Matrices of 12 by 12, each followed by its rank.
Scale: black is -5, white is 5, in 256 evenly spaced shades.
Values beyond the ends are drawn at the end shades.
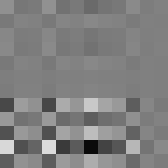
one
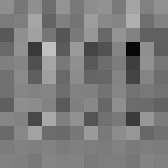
two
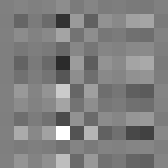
one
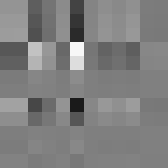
one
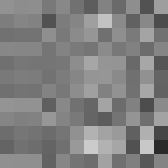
two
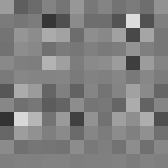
two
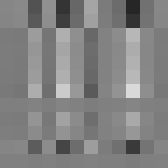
one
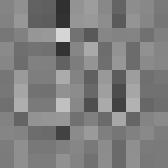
two
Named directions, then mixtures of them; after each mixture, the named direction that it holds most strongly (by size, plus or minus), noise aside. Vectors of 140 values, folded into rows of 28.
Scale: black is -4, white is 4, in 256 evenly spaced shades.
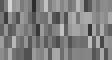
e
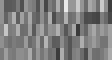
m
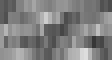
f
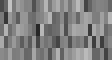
e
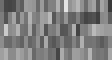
m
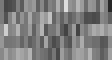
m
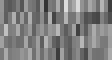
m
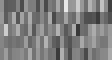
m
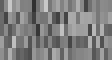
e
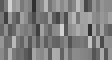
e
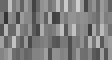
e
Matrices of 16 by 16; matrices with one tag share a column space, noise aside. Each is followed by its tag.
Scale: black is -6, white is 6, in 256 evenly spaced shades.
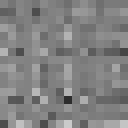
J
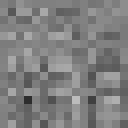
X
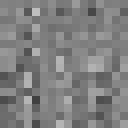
X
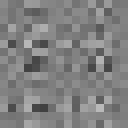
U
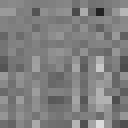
X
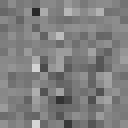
X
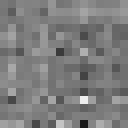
J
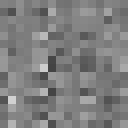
X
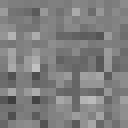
X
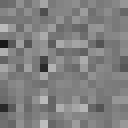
U
